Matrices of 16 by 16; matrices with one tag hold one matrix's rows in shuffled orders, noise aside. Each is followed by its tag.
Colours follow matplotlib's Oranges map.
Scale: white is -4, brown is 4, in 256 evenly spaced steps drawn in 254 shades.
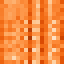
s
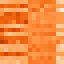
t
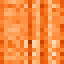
s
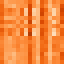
s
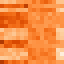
t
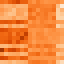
t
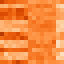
t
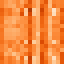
s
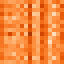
s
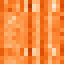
s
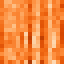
s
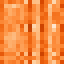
s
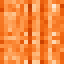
s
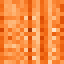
s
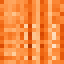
s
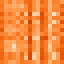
s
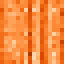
s
